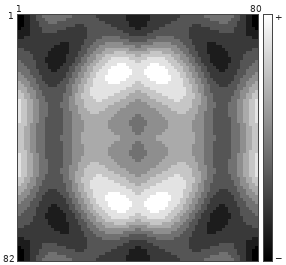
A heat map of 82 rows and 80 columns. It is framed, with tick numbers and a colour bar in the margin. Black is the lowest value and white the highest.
Average level on the scale: 50%. Slope: none. Mirror symmetry: left to right and top to bottom.
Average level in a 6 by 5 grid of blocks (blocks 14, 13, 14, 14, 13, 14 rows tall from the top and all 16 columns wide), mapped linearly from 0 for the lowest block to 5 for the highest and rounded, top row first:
0 1 1 1 0
1 3 5 3 1
2 3 3 3 2
2 3 3 3 2
1 3 5 3 1
0 1 1 1 0
